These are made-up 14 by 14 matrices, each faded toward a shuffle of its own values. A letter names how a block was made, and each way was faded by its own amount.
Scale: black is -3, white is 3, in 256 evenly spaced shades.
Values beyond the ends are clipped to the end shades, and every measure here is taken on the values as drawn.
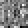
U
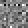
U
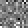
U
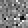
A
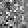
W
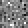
W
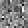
W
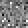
A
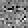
U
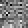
U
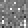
A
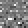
A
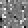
A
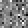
U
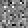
A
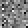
W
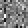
W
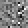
W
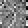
W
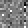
W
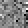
W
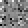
A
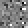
A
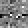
U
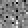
W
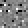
A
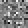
A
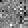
W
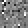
A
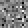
A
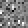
W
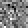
W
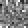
A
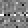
U
